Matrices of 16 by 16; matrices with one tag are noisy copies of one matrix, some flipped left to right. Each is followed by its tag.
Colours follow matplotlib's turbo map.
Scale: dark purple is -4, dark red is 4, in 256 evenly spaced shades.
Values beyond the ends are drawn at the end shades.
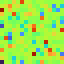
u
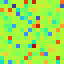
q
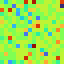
q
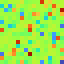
u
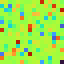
u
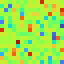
u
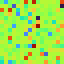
q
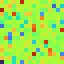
u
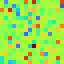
q
